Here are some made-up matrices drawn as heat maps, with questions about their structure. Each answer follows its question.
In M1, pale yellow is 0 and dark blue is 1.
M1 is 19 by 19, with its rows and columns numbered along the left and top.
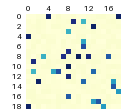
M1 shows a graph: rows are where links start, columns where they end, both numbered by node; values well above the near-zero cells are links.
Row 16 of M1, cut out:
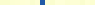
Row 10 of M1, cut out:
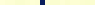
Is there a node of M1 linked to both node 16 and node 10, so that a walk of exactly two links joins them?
yes
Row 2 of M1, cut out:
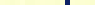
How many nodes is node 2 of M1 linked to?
1
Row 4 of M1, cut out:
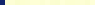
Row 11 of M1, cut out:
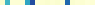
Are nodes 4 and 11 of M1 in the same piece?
no
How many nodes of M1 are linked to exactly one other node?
12
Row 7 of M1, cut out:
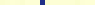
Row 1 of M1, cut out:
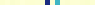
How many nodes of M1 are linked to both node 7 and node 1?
0
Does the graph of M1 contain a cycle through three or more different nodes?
no
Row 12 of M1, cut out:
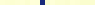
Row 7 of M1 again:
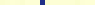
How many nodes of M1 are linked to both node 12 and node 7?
1
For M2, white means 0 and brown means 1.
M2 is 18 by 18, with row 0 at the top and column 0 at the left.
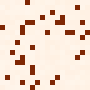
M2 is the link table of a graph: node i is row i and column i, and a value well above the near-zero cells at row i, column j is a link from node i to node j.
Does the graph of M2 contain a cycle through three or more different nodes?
no
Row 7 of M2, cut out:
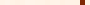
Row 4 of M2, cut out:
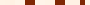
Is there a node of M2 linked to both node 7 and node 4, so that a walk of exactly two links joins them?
yes
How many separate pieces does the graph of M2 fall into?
1
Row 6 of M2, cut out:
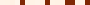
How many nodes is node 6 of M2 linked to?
5
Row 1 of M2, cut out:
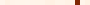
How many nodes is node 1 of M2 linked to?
1
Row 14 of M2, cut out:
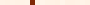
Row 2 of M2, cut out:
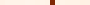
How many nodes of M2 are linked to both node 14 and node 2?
0
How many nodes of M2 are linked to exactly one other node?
9
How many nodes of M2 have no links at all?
0
